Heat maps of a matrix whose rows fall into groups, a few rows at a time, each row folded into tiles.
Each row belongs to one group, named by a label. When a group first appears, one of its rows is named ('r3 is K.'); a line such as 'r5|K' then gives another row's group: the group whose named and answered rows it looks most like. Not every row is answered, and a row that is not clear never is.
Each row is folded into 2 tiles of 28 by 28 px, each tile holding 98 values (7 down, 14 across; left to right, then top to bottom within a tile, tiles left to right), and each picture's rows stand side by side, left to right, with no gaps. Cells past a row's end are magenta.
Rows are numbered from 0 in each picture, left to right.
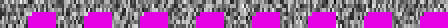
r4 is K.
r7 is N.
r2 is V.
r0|V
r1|V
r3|K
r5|V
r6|N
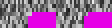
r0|V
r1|V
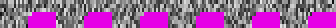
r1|N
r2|V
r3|K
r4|N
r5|N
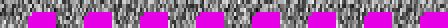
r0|V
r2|N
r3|N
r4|K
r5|N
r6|N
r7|N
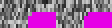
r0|K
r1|N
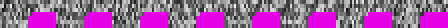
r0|K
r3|K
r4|K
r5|K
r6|V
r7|K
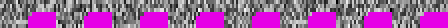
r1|N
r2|N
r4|K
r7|V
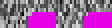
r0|V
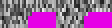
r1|V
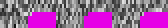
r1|K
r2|V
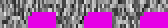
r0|N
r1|N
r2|K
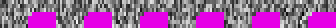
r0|V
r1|N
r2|N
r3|K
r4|K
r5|V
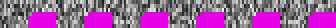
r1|V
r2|K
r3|N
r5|K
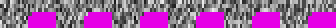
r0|N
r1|V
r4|K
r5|N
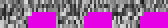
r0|V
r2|V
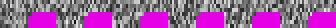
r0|K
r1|V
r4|N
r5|V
